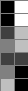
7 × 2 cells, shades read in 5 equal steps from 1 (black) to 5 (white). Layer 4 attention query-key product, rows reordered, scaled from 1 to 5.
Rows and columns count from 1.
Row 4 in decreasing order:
4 3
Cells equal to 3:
2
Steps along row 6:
down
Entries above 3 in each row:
1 1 1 1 0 0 1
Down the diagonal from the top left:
1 5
